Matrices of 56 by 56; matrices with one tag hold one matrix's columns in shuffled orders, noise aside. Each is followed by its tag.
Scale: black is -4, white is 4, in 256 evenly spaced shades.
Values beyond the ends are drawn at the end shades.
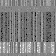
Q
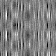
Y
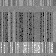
Q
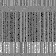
Q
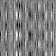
Y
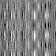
Y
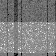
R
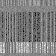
Q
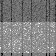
R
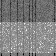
R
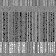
Q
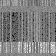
Q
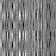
Y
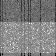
R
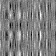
Y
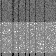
R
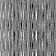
Y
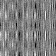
Y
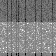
R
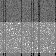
R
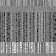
Q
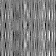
Y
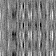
Y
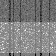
R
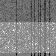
R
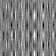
Y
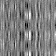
Y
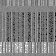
Q
